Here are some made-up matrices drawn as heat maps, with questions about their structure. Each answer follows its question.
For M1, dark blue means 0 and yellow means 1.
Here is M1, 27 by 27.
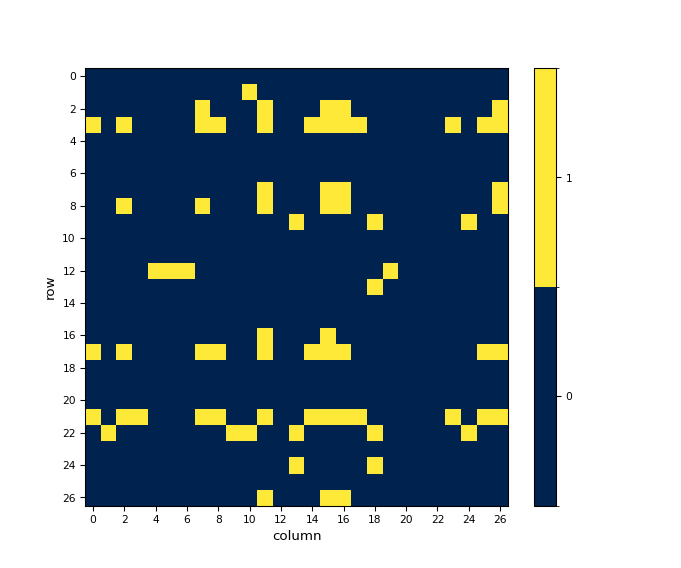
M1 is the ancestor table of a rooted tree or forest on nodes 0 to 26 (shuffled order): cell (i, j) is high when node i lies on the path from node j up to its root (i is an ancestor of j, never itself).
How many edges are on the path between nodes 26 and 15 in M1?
2
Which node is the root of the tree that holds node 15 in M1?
21
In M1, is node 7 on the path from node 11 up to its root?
yes
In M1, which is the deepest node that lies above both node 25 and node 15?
17
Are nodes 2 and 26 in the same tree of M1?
yes
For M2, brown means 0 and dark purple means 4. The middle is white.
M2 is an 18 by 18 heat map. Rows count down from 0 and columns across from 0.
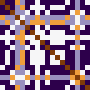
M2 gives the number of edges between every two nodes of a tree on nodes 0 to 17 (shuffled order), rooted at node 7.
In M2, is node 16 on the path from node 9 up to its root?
no
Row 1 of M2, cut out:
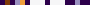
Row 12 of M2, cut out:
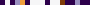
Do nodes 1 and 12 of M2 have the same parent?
yes
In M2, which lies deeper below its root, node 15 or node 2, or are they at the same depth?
node 2
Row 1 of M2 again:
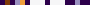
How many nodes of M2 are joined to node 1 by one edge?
1
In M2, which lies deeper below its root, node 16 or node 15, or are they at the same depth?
node 16
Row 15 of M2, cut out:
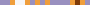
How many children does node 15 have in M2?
5
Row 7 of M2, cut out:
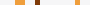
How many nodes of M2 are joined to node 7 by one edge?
3
